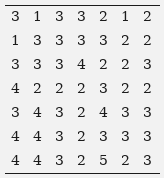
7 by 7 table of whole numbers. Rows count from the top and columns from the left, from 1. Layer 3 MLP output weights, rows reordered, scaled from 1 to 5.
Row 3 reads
3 3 3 4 2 2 3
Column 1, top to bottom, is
3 1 3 4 3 4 4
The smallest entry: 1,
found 3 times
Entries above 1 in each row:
5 6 7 7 7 7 7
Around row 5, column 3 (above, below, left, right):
2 3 4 2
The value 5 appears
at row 7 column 5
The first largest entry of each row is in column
1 2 4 1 2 1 5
